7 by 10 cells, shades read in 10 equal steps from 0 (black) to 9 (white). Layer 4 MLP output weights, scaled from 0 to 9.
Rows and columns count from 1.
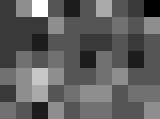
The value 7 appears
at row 5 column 3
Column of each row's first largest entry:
3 4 4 2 3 3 4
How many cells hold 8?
0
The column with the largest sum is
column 3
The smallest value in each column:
2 2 1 3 1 1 2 3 1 0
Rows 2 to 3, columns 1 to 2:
2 2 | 2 2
